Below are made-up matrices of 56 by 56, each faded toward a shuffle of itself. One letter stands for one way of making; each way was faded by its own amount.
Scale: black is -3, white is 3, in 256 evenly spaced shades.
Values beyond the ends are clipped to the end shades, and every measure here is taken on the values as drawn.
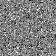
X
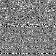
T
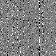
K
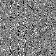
K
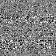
T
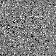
X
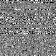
T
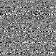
T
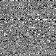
T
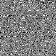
T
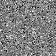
X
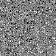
X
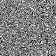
X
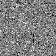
X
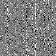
K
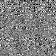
T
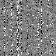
K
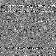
T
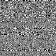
T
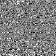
T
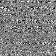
T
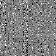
K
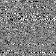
T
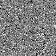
X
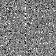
X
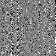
K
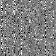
K
